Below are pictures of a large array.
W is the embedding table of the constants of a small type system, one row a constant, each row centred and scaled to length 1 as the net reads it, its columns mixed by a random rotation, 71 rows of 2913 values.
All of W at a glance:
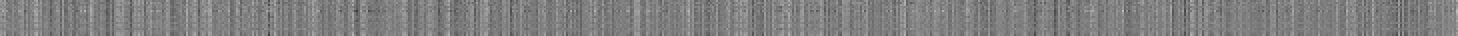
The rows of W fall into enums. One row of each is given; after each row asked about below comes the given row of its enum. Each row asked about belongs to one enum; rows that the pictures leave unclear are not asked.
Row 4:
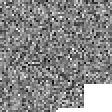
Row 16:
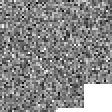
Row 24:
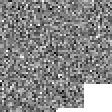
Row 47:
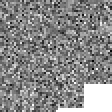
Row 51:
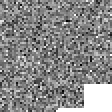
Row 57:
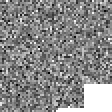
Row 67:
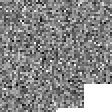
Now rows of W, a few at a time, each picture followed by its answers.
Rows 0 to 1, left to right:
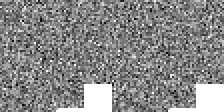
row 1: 24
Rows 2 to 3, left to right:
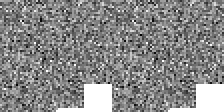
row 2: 67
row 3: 67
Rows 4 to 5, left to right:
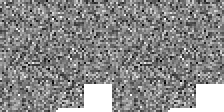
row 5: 4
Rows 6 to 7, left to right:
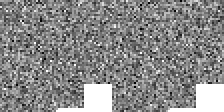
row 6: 67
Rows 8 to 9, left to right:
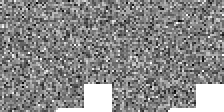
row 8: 16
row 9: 51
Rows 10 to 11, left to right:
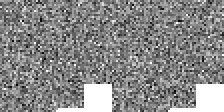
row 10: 67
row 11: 51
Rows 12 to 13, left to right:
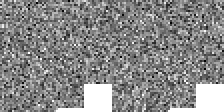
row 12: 16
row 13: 47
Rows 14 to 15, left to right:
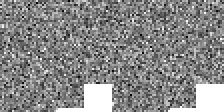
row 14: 16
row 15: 57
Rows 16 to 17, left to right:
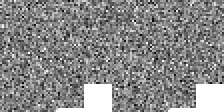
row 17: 67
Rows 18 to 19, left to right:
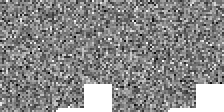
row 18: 57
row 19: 67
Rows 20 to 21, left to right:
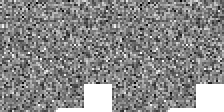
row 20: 16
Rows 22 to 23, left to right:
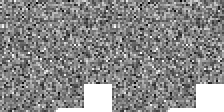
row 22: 16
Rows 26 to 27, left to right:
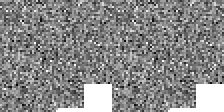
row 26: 67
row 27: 67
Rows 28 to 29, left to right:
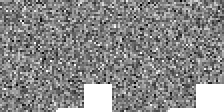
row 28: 67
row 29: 16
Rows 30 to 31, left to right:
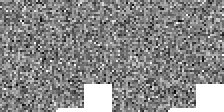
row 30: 67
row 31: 51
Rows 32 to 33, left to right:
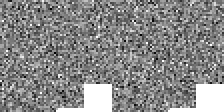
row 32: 24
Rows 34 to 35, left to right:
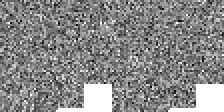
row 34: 47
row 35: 51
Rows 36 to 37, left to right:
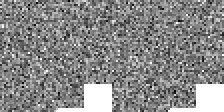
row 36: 16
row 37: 51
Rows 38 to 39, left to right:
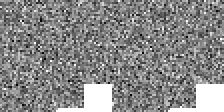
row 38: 67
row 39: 57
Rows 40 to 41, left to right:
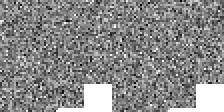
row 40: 51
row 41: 16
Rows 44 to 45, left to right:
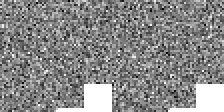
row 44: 16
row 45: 24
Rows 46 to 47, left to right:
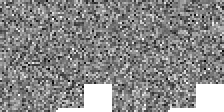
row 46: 4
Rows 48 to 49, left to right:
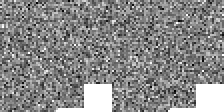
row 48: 16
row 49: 51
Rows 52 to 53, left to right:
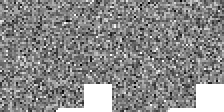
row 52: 51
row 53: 16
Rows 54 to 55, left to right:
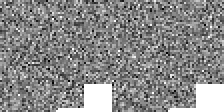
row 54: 4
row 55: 24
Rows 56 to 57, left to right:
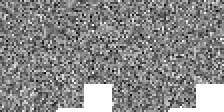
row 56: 47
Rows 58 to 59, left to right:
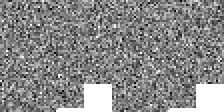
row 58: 24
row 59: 16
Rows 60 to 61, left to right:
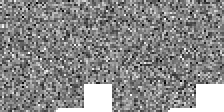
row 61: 4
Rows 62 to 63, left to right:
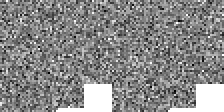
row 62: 57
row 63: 51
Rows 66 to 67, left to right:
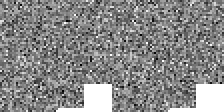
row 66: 51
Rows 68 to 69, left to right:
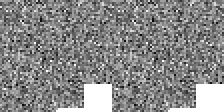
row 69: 67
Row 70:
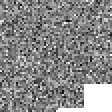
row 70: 51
